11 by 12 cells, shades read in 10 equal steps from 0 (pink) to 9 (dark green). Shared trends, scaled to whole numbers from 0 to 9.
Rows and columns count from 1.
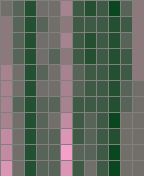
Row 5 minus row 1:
-2 -1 0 1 0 0 -1 -1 0 -1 1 0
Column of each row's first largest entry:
10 3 3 3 3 3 3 10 3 10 10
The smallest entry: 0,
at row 10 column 6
